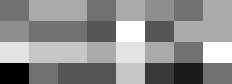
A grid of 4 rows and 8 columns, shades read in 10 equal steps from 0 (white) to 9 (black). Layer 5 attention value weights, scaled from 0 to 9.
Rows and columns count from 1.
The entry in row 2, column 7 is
3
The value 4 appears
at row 1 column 6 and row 2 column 1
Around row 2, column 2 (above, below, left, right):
3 2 4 5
